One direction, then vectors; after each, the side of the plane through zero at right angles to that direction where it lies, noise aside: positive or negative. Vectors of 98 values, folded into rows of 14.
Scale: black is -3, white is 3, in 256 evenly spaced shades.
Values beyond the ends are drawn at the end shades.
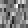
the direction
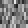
negative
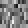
negative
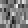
positive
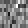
positive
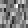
positive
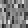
positive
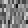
negative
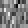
negative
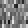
negative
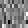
negative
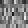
negative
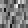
positive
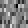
negative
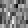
negative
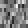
positive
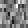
positive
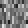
negative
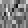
negative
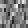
positive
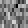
negative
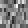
positive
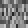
negative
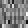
negative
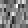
positive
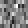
positive
